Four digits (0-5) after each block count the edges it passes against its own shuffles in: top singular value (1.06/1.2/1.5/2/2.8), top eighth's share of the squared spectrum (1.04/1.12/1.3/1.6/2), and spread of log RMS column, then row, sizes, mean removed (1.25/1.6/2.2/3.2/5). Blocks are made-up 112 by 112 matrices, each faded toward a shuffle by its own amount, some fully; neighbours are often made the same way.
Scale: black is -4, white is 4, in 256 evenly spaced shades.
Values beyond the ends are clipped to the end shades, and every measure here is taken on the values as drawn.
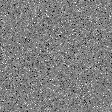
0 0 0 0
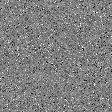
0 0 0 0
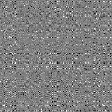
5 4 3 3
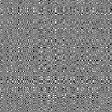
5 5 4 4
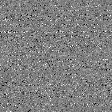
1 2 0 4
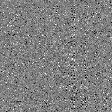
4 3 2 1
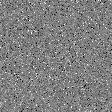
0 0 0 0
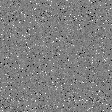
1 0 0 0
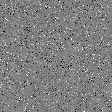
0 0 0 0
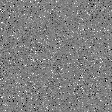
1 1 1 1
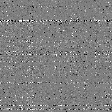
3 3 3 3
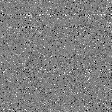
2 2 2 2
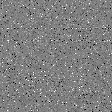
3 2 0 1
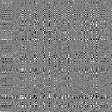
5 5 4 4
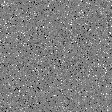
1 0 0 0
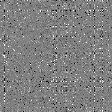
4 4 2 2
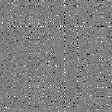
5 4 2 2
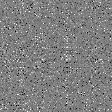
3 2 1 1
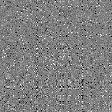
4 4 2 2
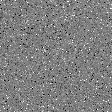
0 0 0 0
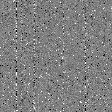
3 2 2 0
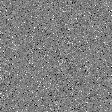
0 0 1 0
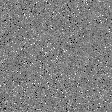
0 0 0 0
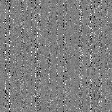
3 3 4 0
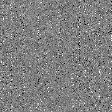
1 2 3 0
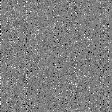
2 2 3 0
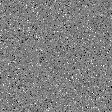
0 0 0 0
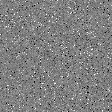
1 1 2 0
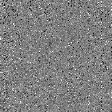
1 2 3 0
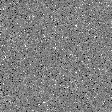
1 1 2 0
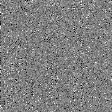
1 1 3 0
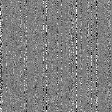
3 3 4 0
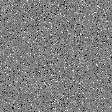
1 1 2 0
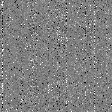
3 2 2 0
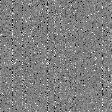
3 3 3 0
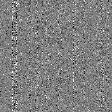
2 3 4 0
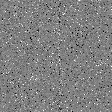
1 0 0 0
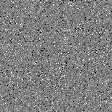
3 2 0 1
